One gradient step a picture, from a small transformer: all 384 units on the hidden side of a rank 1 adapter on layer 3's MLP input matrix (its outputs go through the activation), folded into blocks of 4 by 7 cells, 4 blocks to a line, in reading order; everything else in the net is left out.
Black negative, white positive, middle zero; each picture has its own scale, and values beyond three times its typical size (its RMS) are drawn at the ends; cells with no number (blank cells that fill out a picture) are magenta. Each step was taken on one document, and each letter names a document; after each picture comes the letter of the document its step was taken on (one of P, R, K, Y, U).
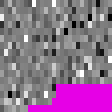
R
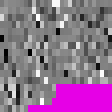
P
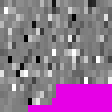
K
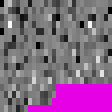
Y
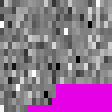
R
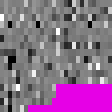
P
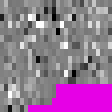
P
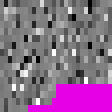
K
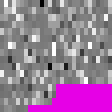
K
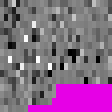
K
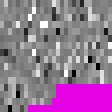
P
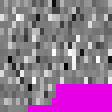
K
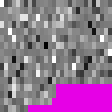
Y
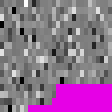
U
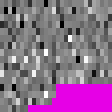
Y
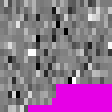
R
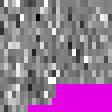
Y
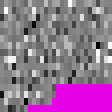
R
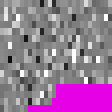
K
